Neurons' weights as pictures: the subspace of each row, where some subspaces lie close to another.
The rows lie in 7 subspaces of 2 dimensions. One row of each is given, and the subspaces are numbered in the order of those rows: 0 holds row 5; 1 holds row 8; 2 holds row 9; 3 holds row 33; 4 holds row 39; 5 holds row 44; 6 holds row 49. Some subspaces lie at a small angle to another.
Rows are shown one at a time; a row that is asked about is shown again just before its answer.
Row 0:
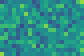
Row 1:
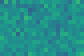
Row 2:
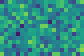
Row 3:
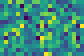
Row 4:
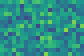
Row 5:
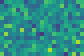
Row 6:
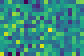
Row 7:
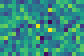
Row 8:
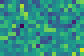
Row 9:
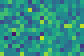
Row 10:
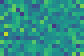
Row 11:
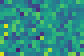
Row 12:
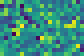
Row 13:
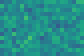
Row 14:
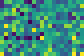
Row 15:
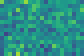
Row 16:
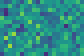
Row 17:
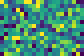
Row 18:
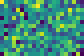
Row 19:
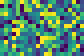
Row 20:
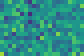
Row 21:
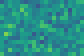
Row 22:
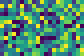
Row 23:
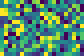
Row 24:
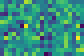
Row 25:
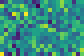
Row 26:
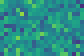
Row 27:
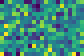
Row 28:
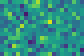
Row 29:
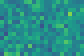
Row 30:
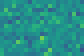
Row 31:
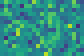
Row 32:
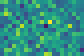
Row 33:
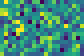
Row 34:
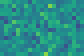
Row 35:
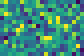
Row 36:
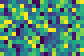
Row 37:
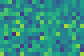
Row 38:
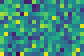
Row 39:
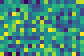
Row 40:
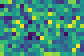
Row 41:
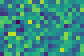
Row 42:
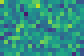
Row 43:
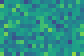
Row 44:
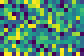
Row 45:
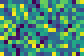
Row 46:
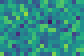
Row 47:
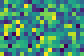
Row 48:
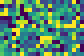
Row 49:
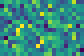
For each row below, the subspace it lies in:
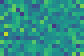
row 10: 0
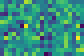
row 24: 4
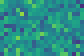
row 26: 0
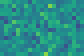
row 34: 6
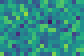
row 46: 5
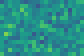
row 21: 1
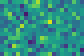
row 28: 5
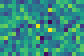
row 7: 4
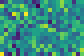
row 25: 5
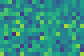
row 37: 2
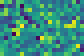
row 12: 2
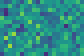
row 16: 3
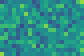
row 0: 6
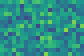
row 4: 4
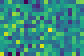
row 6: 4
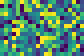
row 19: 1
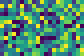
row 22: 1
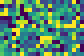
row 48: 2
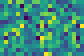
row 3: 4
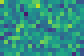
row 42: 1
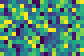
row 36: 6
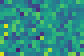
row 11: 2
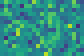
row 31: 6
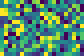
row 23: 3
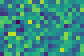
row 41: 3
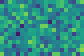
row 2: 5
